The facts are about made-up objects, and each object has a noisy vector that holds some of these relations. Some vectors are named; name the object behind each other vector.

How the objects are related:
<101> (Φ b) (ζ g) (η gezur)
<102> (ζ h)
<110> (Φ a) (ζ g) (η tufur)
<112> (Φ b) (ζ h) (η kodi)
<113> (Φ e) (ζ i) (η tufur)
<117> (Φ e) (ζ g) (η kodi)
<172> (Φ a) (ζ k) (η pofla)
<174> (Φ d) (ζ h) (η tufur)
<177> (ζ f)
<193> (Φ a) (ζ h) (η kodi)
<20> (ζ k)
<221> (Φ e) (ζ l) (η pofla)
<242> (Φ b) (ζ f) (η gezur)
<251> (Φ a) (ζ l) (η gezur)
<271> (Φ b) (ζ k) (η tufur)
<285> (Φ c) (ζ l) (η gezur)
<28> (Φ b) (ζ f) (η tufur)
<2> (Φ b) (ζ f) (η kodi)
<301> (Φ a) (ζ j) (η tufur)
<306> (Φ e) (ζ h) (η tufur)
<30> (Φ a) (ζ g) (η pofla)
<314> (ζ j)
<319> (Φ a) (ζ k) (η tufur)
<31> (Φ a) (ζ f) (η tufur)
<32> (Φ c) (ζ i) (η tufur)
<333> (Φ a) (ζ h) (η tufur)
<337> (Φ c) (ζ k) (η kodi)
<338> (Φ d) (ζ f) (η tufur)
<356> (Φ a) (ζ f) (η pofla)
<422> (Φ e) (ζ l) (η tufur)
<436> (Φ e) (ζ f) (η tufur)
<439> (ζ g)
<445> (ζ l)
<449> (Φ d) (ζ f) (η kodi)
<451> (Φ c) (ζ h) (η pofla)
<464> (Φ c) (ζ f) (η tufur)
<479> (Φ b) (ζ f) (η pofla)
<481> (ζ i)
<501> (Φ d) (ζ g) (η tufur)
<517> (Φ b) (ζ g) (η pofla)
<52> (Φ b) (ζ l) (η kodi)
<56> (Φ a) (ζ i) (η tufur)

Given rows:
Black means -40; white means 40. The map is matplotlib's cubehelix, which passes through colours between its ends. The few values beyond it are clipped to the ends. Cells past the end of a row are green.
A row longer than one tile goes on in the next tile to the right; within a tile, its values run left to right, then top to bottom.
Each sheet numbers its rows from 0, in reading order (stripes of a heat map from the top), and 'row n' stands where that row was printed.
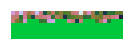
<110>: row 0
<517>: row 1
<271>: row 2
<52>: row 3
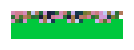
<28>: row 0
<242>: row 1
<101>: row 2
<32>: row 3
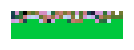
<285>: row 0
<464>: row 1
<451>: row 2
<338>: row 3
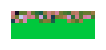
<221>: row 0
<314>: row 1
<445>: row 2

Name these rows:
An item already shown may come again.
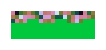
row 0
<221>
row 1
<113>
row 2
<117>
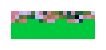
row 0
<56>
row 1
<30>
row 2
<251>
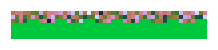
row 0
<102>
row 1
<422>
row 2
<501>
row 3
<356>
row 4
<436>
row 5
<314>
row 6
<113>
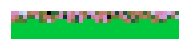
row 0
<333>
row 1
<449>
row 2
<31>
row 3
<481>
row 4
<20>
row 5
<306>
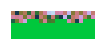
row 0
<479>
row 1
<301>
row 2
<436>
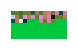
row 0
<193>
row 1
<481>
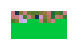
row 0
<517>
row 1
<439>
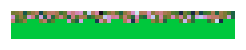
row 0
<177>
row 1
<20>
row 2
<28>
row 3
<221>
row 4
<319>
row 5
<102>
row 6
<337>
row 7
<112>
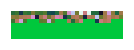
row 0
<52>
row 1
<2>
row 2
<174>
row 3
<172>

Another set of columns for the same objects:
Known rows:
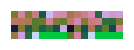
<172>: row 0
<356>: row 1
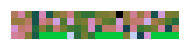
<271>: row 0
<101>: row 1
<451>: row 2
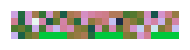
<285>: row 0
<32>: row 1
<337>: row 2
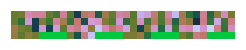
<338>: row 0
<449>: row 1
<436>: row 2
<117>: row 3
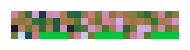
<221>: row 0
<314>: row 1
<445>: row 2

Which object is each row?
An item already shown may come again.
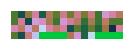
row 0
<449>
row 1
<30>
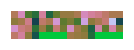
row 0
<271>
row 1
<32>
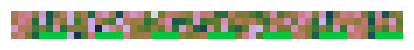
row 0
<28>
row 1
<251>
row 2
<110>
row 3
<174>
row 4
<445>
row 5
<28>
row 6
<271>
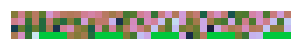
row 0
<30>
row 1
<32>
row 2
<193>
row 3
<251>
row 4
<193>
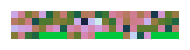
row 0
<422>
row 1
<2>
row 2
<451>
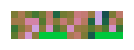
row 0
<102>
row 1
<28>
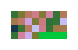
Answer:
<177>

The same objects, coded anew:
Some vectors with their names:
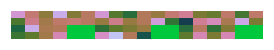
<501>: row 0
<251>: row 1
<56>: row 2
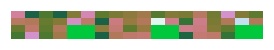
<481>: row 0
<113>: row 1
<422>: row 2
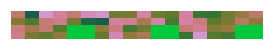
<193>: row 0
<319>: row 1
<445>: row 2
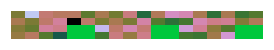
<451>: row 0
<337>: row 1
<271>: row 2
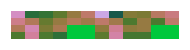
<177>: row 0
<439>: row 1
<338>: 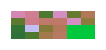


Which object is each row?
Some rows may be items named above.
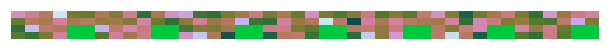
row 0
<174>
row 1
<337>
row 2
<251>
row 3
<422>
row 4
<32>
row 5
<285>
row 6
<117>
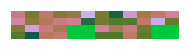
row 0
<449>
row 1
<117>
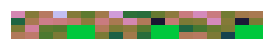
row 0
<333>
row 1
<479>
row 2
<30>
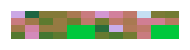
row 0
<439>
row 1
<174>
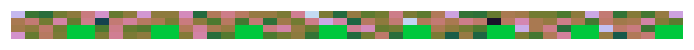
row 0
<101>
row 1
<110>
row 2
<102>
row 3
<306>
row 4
<436>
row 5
<479>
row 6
<52>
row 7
<2>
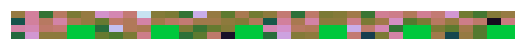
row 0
<464>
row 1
<174>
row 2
<221>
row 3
<464>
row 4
<112>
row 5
<517>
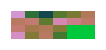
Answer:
<242>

